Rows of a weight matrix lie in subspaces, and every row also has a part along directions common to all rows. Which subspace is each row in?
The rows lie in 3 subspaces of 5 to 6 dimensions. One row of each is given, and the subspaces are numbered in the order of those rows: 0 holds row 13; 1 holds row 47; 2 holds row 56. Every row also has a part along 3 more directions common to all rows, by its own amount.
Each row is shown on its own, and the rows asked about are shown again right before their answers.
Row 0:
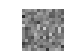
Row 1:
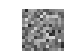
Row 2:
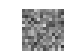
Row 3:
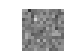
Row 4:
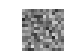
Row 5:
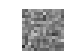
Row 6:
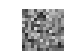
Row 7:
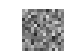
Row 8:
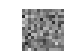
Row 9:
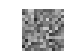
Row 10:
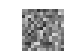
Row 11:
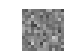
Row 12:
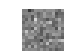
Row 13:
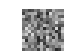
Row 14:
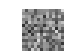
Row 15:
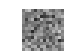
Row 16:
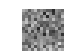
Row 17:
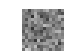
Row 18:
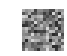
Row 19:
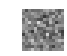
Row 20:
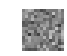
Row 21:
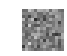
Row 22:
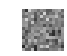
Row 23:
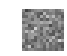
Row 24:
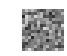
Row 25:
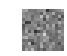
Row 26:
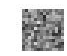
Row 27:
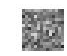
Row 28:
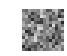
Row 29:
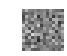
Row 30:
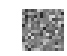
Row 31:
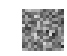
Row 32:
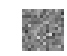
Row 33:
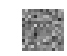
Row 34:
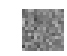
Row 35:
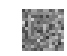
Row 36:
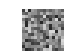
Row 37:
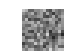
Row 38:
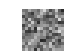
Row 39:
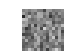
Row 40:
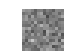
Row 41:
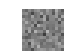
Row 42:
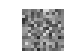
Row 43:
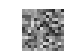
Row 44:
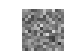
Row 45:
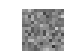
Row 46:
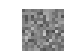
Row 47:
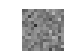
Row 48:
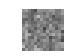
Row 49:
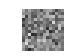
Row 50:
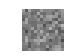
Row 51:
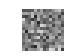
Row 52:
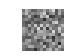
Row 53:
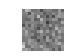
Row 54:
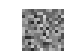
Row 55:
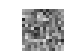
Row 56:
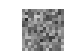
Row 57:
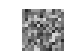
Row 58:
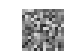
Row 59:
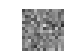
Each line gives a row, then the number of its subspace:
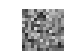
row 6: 2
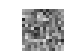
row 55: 2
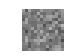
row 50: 2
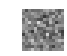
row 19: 1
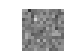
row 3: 2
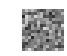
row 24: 0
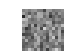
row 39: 0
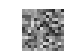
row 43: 1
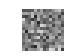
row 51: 0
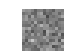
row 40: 1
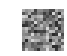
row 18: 1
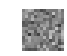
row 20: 1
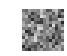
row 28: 2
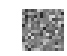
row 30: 0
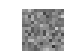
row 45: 1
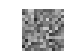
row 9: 2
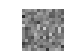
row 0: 0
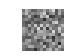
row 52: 1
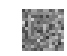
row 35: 2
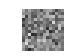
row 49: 0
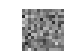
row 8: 0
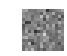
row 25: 1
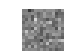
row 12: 2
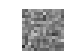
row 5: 2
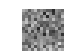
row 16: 1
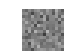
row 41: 1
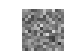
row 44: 1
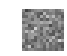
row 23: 2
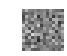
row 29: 0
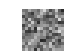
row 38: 2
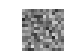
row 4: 0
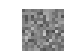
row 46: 1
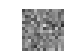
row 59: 0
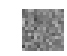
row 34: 2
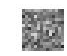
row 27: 0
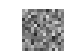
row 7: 1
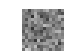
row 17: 2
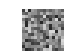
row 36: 2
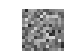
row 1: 2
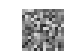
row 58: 0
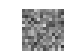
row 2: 0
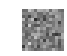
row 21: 2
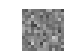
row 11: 1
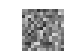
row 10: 0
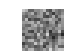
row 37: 1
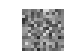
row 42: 0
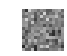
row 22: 2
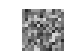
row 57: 1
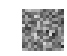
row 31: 0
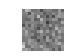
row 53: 2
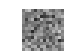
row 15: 2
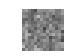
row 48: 2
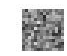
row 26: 2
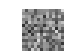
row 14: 0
